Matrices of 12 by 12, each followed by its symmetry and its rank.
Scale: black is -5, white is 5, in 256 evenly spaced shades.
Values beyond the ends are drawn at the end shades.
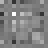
symmetric, rank two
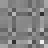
symmetric, rank two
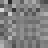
antisymmetric, rank two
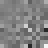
symmetric, rank two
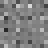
antisymmetric, rank two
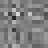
antisymmetric, rank two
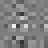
neither, rank two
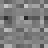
neither, rank two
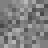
antisymmetric, full rank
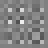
symmetric, rank two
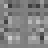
neither, rank two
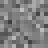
antisymmetric, full rank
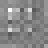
symmetric, rank two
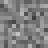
antisymmetric, full rank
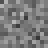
symmetric, full rank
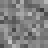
antisymmetric, full rank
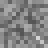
symmetric, full rank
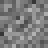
symmetric, full rank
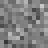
antisymmetric, full rank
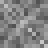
symmetric, full rank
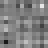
antisymmetric, rank two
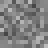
symmetric, full rank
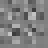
antisymmetric, rank two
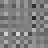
antisymmetric, rank two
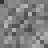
symmetric, full rank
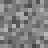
antisymmetric, full rank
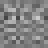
neither, rank two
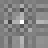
symmetric, rank two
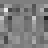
neither, rank two
